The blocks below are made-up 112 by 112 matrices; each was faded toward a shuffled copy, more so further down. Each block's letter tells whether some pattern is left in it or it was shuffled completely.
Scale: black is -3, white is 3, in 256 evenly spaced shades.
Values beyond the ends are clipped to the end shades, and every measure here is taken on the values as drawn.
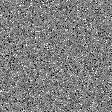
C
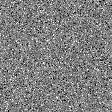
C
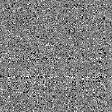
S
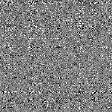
S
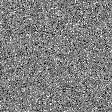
C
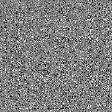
S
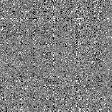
S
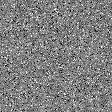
C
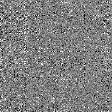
S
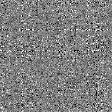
S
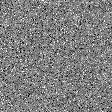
C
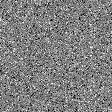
C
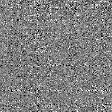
S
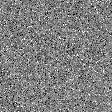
C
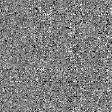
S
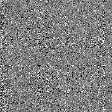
S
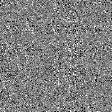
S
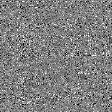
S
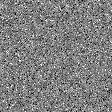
C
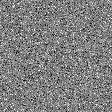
C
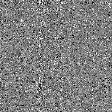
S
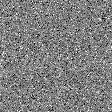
C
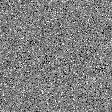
C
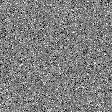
C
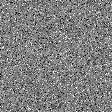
C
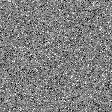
C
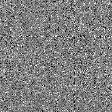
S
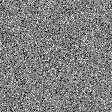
C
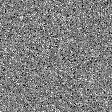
C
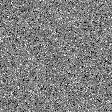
C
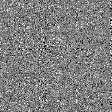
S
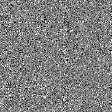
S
